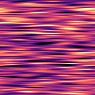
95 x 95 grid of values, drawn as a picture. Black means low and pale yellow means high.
Neither half mirrors the other. On average the colour sits 50% of the way up the scale. There is no overall slope. The values follow a bell shape. Streaks run across, left to right.
